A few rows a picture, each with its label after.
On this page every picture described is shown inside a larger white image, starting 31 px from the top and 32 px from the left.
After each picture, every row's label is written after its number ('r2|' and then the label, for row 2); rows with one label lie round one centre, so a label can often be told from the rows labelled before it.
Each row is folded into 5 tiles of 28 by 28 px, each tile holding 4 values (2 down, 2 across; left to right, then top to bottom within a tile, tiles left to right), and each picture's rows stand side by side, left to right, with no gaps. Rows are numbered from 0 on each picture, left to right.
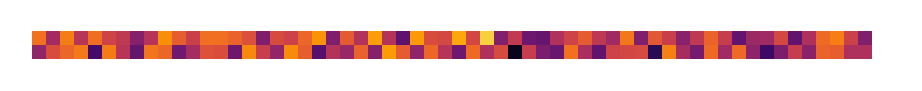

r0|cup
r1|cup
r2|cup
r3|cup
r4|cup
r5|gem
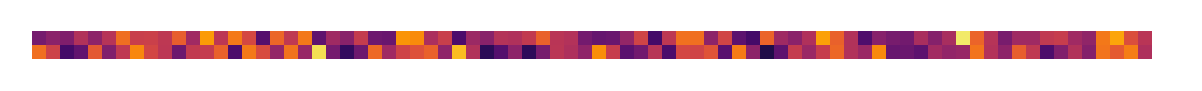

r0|gem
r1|cup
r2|gem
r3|gem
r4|gem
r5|gem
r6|gem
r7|gem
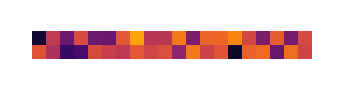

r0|gem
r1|cup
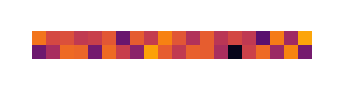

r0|cup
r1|cup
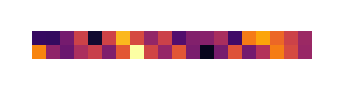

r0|gem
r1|gem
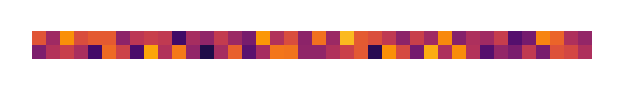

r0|cup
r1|gem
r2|cup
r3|gem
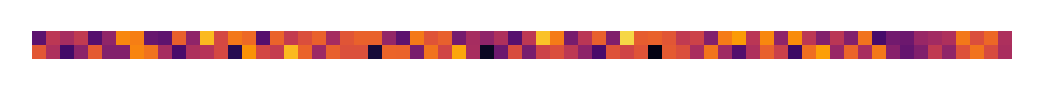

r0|gem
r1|cup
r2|cup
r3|gem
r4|cup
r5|cup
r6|gem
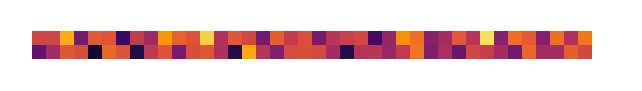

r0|cup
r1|cup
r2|gem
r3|cup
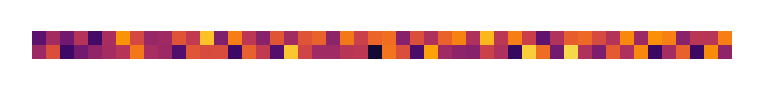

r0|gem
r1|cup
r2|cup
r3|cup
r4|cup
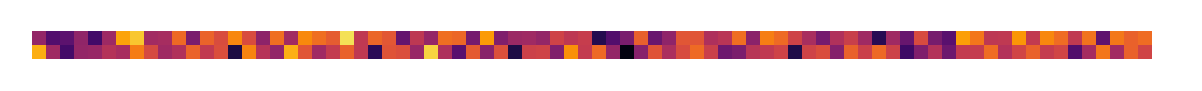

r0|gem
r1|cup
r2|cup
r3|cup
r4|gem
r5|cup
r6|gem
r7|cup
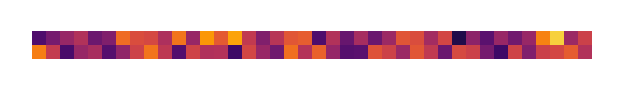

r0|gem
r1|cup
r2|gem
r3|gem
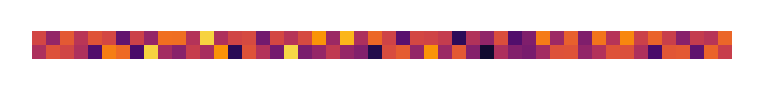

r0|cup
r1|cup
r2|cup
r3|gem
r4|cup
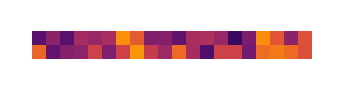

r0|gem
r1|gem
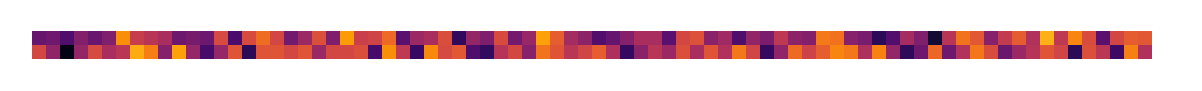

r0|gem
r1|gem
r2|cup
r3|gem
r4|gem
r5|gem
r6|gem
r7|cup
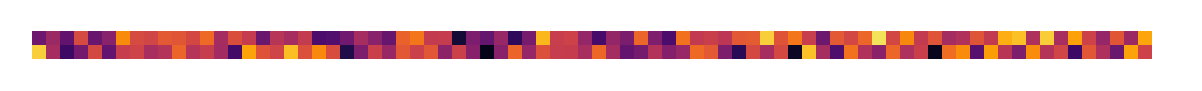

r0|gem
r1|cup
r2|gem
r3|gem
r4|gem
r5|cup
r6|cup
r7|cup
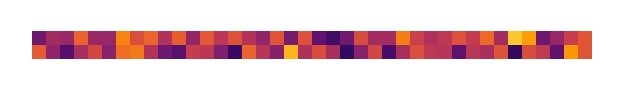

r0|gem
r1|cup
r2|gem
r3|cup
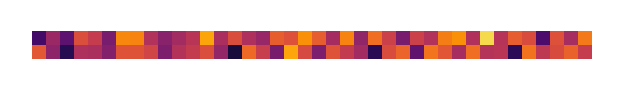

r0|gem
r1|cup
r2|cup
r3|cup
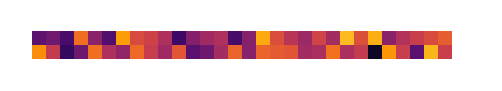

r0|gem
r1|gem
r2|cup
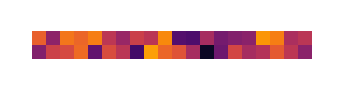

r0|cup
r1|gem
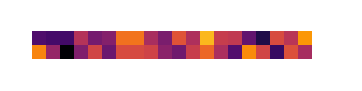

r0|gem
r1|cup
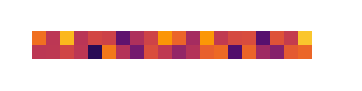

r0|cup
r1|cup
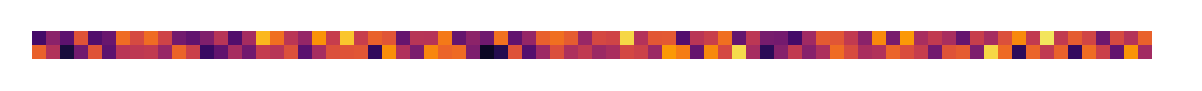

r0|gem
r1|gem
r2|cup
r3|gem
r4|cup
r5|gem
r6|cup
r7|cup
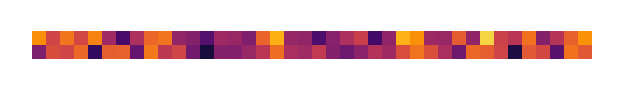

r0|cup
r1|gem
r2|gem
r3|cup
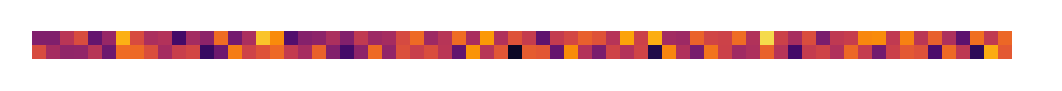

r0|gem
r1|gem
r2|gem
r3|cup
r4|cup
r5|cup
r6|cup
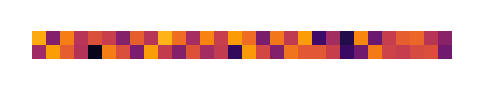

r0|cup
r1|cup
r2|gem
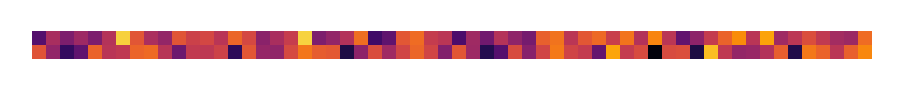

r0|gem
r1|cup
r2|gem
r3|gem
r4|cup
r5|cup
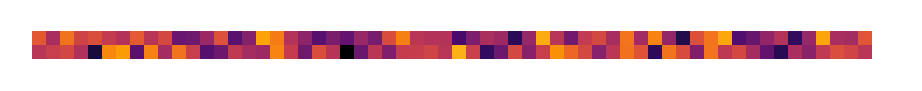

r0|cup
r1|gem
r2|gem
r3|gem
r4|cup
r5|gem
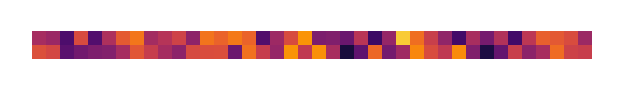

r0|gem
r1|cup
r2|gem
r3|gem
